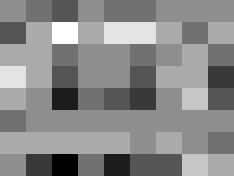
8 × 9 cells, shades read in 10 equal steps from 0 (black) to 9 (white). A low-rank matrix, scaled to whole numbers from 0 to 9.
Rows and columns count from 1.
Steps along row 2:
up up down up same down down up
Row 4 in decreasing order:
8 6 6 6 5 5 3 3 2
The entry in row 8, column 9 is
6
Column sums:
43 40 31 40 37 34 41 45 35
